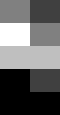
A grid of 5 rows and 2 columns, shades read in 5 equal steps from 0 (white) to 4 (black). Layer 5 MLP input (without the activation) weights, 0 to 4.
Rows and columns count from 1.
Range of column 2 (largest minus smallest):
3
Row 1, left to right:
2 3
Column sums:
11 13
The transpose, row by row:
2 0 1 4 4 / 3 2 1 3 4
